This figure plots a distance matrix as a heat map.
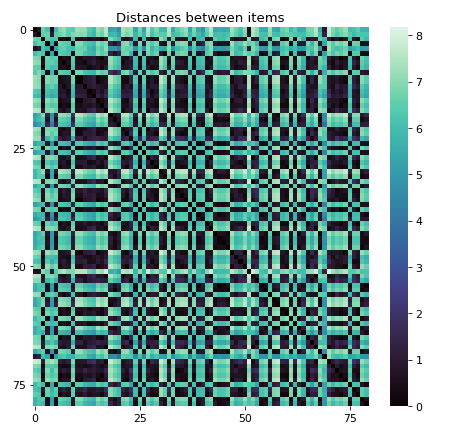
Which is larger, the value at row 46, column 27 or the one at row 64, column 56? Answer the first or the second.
the first
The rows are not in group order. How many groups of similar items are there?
3
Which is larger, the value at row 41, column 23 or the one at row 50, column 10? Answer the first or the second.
the first
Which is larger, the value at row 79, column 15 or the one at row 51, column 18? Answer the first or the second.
the first
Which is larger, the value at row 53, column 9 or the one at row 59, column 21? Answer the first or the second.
the first
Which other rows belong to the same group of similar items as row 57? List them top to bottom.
3, 5, 9, 18, 19, 20, 24, 26, 30, 31, 33, 37, 39, 40, 43, 44, 45, 46, 54, 55, 58, 61, 63, 64, 68, 75, 78, 79
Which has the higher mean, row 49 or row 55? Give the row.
55
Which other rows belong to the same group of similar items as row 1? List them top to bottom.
0, 4, 51, 69
